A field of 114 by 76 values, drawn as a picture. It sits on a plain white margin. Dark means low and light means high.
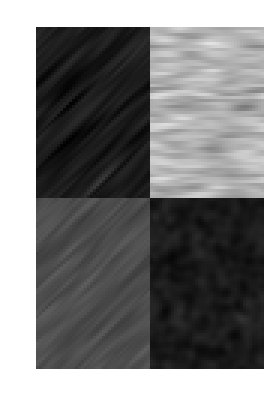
It is made of 2 by 2 panels. Panel 1,1: very low, slanting up to the right, faint in contrast. Panel 1,2: high, streaked across. Panel 2,1: low, slanting up to the right, faint in contrast. Panel 2,2: very low, blotchy, faint in contrast.
